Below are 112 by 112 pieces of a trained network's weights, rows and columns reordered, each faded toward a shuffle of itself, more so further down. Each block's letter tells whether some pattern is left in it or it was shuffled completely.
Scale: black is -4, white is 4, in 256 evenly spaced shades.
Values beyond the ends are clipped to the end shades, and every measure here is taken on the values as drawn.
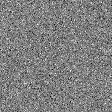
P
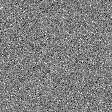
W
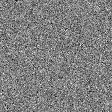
W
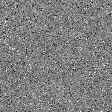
W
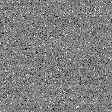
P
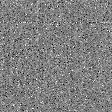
P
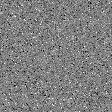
W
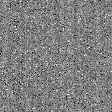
P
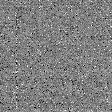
P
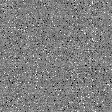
P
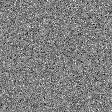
W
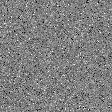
W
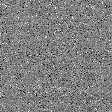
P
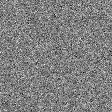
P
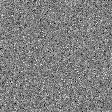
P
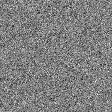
P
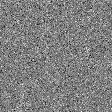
W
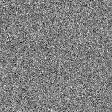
P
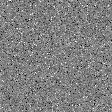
W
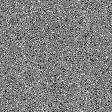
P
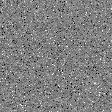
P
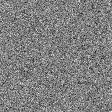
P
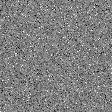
W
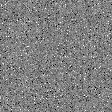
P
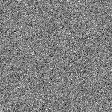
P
